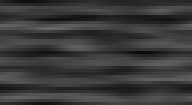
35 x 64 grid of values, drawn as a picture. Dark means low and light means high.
On average the colour sits 20% of the way up the scale. Stripes running across repeat 6 times from top to bottom. Streaks run across, left to right.
